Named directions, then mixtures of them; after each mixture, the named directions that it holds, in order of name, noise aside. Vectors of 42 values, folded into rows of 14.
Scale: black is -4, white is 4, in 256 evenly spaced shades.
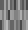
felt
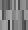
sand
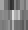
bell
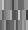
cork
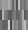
sand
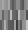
cork, felt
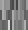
bell, sand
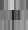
bell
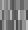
cork, felt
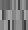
sand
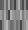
felt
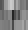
bell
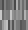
felt, sand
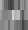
bell, sand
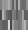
sand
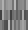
felt, sand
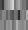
bell, cork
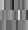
bell, cork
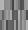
cork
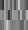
cork, felt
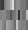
bell, cork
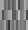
cork, sand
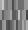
cork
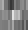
bell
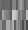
bell, cork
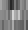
bell
